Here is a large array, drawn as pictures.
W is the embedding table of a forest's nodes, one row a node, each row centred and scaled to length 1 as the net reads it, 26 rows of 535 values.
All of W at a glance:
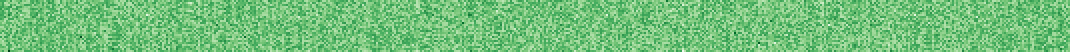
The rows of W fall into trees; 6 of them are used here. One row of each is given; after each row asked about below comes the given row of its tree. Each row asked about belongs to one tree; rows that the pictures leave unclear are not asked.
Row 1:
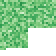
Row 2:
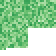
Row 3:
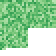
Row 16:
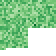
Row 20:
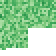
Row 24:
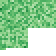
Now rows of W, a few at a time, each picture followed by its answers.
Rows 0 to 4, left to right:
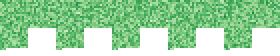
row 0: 3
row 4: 20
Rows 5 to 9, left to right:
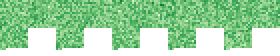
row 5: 1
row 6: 3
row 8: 20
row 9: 2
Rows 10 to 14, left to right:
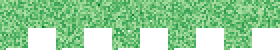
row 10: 1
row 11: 16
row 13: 24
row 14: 16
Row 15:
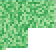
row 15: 3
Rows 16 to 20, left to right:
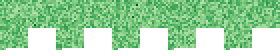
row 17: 24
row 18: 20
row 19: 24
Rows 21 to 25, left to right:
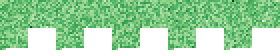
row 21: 24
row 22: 16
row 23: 3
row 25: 2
